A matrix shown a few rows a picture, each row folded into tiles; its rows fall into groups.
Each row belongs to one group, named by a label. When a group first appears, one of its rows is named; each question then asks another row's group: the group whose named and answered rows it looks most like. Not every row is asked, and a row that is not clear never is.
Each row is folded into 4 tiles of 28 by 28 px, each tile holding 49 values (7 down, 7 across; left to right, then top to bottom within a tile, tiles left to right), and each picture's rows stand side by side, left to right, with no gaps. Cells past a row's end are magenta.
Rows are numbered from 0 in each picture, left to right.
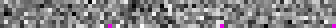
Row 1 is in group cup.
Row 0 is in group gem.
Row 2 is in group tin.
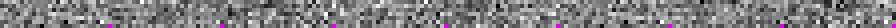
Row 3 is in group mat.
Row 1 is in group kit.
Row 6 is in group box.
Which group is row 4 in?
cup
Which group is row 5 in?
tin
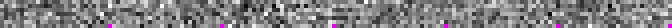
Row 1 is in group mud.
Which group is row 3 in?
kit
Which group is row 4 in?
mat
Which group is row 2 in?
cup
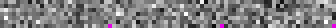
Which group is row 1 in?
mat
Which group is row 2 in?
tin
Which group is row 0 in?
box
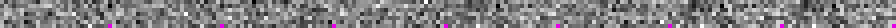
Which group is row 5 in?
tin
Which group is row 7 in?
cup
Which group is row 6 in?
cup
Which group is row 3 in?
mat
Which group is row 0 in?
mat
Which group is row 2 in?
box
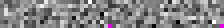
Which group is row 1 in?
tin
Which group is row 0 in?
mat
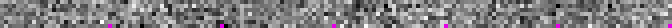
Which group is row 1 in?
mud
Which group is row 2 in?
tin
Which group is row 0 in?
tin
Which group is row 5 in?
cup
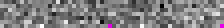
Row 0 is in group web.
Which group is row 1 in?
cup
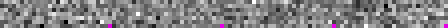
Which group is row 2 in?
kit
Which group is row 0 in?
tin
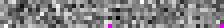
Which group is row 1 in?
kit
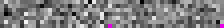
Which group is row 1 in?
box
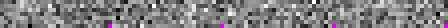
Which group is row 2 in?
mat
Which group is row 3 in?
mat
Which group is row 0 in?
mud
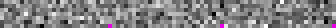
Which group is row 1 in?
mat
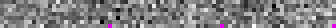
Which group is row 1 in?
kit
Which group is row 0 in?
web
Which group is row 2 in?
cup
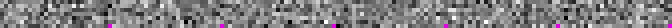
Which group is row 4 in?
box
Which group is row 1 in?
mud
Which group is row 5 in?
kit
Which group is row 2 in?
tin
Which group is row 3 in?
tin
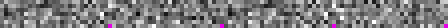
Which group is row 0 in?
gem
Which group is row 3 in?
box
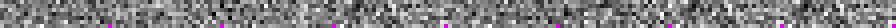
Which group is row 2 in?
kit
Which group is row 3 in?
cup
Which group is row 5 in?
gem
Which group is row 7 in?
cup
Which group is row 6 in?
cup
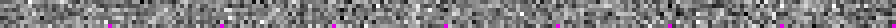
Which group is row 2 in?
box
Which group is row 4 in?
mat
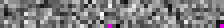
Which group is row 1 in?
mud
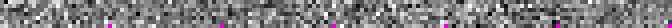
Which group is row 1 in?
web
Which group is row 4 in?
mud
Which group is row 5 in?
kit
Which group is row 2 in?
gem
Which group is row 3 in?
cup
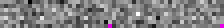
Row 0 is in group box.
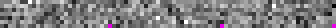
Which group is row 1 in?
mud
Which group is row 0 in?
kit
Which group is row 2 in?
mud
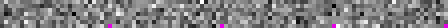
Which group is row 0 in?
gem
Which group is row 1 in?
mat
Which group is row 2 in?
mud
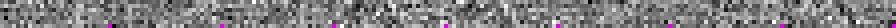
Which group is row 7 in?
mud
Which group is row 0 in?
kit
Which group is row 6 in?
tin
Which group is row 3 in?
cup
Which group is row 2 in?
kit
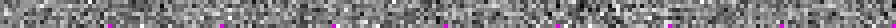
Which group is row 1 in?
cup
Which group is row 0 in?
mat
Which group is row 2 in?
box
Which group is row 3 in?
web
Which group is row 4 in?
mat
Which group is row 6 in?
kit
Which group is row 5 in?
cup
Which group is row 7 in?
mat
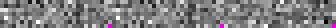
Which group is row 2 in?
web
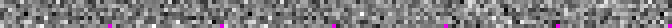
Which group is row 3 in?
tin
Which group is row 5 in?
mat
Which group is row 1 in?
web
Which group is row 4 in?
mud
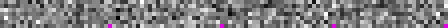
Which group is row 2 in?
gem
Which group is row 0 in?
box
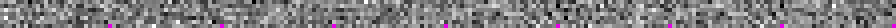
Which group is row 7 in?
mud
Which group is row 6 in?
mat
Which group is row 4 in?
mat
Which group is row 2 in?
box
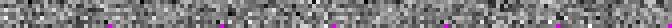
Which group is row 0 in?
box
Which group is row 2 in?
gem
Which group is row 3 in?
box
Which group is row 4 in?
tin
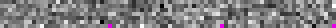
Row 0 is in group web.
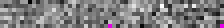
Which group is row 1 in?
mud
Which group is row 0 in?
box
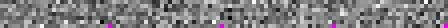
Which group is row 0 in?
web
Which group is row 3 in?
mat
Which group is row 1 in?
tin
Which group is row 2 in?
kit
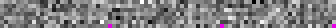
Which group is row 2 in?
box
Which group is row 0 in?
tin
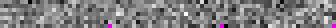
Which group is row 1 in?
mat
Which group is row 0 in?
box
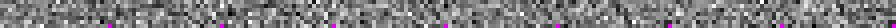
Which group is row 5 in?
mud
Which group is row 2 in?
gem
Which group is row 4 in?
mat
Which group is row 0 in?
web
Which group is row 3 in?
mat
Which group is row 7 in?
mud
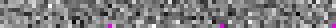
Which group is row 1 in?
web
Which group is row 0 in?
mud
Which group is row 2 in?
gem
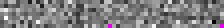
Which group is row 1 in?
web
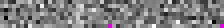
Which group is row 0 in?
kit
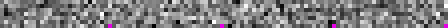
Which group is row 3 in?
gem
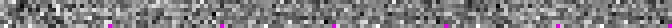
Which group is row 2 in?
web
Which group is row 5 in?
web
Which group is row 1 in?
mat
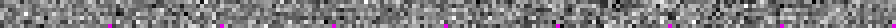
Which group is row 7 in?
box
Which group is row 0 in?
tin
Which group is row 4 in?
box
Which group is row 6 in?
mud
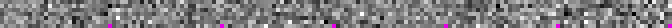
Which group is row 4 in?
cup
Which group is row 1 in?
box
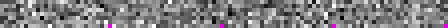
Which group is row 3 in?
kit
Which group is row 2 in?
gem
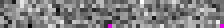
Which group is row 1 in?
kit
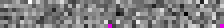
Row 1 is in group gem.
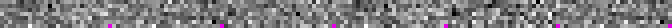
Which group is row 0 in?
cup
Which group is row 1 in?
web
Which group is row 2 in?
gem
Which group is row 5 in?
web
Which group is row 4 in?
gem
